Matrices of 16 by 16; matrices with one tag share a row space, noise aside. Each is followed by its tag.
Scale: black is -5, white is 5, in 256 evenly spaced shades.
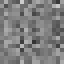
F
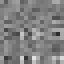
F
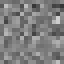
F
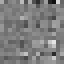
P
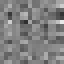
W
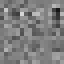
F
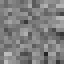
W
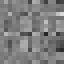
W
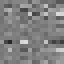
W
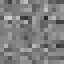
W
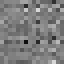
P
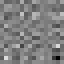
F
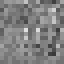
P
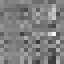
P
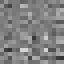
W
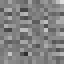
W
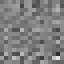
F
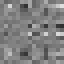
W
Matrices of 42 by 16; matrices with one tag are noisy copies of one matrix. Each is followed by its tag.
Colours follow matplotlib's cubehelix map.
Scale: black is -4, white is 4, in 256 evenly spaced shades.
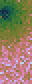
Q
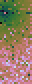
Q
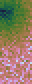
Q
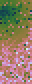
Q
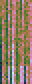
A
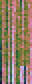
A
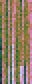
A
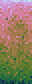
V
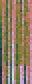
A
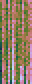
A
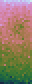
V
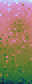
V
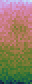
V
